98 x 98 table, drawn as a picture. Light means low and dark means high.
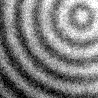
Values rise toward the bottom left. No row or column stands out. The halves do not mirror each other. The bottom left is the ninth with the highest average. The top right is the ninth with the lowest average. Rings spread out from the top right.
